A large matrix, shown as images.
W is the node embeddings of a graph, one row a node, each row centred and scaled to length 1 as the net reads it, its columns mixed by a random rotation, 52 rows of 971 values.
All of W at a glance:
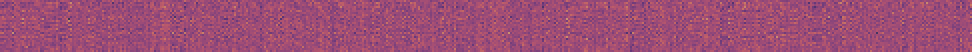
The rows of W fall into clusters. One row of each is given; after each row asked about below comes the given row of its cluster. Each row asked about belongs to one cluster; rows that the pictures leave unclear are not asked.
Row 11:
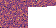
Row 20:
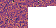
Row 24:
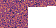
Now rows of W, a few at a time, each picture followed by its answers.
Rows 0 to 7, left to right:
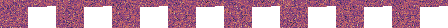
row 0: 11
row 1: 24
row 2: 20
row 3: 20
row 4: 20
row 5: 24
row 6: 20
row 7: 20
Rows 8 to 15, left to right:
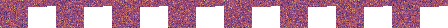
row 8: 11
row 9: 20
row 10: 11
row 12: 24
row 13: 20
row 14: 11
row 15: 20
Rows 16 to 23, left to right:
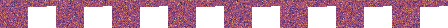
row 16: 24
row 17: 24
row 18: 11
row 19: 11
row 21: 24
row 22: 11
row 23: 11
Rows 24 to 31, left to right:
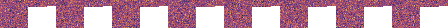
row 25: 20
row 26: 11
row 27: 24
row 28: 20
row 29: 20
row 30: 11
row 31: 20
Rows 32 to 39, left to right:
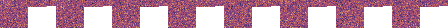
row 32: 24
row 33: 24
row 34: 20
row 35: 11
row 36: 11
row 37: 11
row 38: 20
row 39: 20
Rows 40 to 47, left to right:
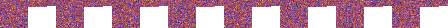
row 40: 11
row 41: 20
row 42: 11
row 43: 24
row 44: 11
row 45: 20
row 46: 24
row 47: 20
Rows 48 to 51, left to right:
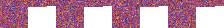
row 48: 24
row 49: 20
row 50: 24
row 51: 20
